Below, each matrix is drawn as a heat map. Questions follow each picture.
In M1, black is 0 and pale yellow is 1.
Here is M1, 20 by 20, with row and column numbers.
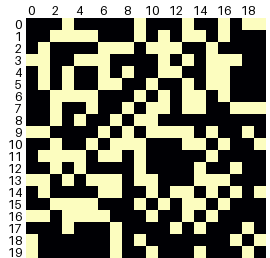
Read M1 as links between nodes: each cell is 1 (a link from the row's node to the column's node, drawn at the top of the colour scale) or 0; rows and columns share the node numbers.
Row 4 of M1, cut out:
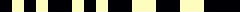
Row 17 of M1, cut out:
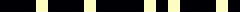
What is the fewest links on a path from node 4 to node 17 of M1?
2
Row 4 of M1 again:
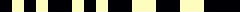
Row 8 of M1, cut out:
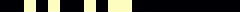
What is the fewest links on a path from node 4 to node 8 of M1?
1
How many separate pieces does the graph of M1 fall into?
1
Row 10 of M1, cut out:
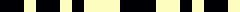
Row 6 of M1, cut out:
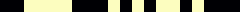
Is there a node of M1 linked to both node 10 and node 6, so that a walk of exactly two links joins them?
yes
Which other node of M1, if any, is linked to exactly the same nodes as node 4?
none
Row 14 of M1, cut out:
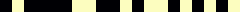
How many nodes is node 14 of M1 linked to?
9
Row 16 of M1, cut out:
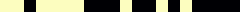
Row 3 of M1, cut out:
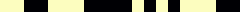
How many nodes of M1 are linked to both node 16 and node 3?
7
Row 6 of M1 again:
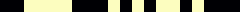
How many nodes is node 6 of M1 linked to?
9
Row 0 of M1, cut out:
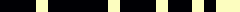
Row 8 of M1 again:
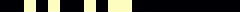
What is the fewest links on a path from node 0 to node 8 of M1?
2
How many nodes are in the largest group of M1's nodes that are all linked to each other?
5
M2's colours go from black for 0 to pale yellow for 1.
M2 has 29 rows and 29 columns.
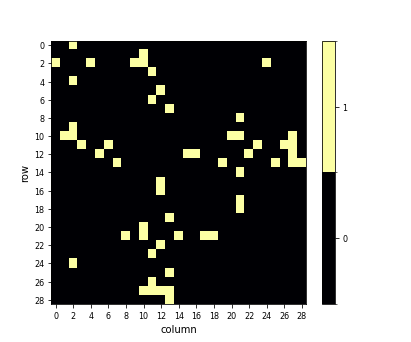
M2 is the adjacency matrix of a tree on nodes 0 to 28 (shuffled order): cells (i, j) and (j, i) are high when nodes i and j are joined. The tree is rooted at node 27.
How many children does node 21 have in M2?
4
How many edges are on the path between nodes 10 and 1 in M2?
1
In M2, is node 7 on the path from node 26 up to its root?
no
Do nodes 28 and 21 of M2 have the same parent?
no
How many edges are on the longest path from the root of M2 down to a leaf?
3
